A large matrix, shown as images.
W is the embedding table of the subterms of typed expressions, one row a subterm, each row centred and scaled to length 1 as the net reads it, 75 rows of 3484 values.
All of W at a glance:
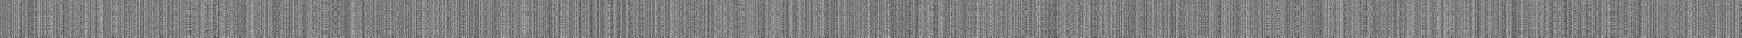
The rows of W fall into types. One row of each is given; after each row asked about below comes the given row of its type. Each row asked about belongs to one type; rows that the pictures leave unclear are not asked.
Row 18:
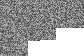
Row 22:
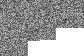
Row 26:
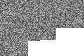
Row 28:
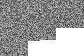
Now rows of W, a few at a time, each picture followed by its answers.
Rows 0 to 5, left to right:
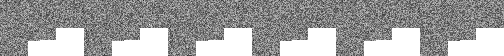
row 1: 26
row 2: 22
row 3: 28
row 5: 18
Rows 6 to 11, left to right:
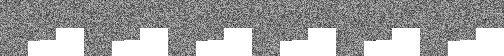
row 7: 22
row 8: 28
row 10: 26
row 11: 22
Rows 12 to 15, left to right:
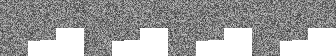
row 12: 18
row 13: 18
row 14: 22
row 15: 26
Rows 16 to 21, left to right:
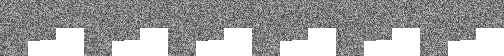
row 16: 26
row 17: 18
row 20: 22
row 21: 26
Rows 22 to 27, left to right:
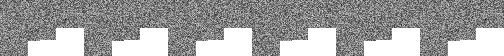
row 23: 26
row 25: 18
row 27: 22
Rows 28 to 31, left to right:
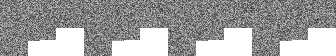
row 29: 18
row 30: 18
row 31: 22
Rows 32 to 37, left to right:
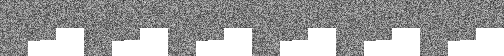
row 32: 22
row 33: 26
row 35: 18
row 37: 22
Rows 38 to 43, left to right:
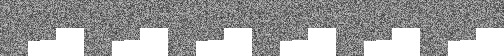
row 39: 22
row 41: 22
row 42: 26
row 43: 18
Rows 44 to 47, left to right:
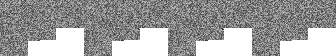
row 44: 18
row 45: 26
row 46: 26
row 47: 28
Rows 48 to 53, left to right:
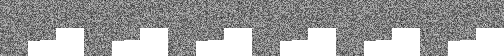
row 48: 18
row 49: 22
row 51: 28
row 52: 28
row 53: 22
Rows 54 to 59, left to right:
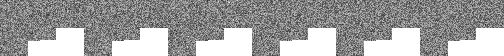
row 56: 26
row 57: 26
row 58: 26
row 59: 28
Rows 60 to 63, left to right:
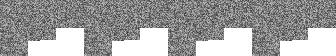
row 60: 18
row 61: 18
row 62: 22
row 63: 18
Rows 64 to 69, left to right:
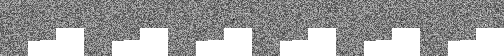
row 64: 18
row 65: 28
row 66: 22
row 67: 18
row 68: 28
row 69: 18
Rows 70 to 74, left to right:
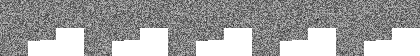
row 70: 26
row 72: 26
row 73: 22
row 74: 28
